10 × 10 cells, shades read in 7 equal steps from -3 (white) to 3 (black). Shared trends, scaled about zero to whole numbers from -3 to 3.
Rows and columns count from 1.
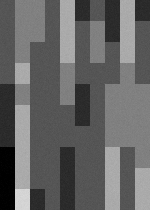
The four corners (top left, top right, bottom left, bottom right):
1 2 3 -1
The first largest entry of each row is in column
6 8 1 1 1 1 1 1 1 1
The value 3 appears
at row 8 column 1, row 9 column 1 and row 10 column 1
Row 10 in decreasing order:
3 2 2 1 1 1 1 -1 -1 -2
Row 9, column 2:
-1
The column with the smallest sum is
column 2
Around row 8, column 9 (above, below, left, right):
0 1 -1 0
